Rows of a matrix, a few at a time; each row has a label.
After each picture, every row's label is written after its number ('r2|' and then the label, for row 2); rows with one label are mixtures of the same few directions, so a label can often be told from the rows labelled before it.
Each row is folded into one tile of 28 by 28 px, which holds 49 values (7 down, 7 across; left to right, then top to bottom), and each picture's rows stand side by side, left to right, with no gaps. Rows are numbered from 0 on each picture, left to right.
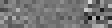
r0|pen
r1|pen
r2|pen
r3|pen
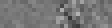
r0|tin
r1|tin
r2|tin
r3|tin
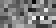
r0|tin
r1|pen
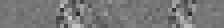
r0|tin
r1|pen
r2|tin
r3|tin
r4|tin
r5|pen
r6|tin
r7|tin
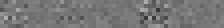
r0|pen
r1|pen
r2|pen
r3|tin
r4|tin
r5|pen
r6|tin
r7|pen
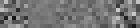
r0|pen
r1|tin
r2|pen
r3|tin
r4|tin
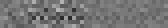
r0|tin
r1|pen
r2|pen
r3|pen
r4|pen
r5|pen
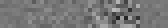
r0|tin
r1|pen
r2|pen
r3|tin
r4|pen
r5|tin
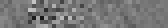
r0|tin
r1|pen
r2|pen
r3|tin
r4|tin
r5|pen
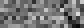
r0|pen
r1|pen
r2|tin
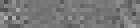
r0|pen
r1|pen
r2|pen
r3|pen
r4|tin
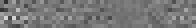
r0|pen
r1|pen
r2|pen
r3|pen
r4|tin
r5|tin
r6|pen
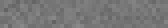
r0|tin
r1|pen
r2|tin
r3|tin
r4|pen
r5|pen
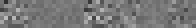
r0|pen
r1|pen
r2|pen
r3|pen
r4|tin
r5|tin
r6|pen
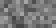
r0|tin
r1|pen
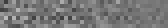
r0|pen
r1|pen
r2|pen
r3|tin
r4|pen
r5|pen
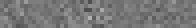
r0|tin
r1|tin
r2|tin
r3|pen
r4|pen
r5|pen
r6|pen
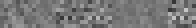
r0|tin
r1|tin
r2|pen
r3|pen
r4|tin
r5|tin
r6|pen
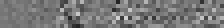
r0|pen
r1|pen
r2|tin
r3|pen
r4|pen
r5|pen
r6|pen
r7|pen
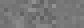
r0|tin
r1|pen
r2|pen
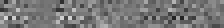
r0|pen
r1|pen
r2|pen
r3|tin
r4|pen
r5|pen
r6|pen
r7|tin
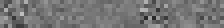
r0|tin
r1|tin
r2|pen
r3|tin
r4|tin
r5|pen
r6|tin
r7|pen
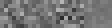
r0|tin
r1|tin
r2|pen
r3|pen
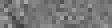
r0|tin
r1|tin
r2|pen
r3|tin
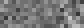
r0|pen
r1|tin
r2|tin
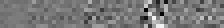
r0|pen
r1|pen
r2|pen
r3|pen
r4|pen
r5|tin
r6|pen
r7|pen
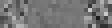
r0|tin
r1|tin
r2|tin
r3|tin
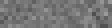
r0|pen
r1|pen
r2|tin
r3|tin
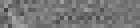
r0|tin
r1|pen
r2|pen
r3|pen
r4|pen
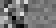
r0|tin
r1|pen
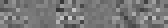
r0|pen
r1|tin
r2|pen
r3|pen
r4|tin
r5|pen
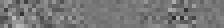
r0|tin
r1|tin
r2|pen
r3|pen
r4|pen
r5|pen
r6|pen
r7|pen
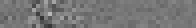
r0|pen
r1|tin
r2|pen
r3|pen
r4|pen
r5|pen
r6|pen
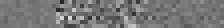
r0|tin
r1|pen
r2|pen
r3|pen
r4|tin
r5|pen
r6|tin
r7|pen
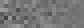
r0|pen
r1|tin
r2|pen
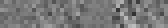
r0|pen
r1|tin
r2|tin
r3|pen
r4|tin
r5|tin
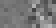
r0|tin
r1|tin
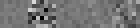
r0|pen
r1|pen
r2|tin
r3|tin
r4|tin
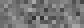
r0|tin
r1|pen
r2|tin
